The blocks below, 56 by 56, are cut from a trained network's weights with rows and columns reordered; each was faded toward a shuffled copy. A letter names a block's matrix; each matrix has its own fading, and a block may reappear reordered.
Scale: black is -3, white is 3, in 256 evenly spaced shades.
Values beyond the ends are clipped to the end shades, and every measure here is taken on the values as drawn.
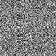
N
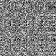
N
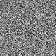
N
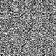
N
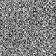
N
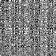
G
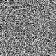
N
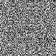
N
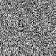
N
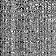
G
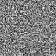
N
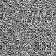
N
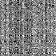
G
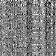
G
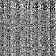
G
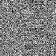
N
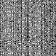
G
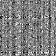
G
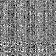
G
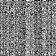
G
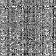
G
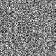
N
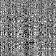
G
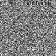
N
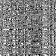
G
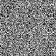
N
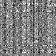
G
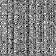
G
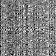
G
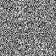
N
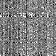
G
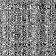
G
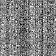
G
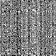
G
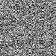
N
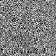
N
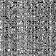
G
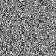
N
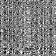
G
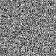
N
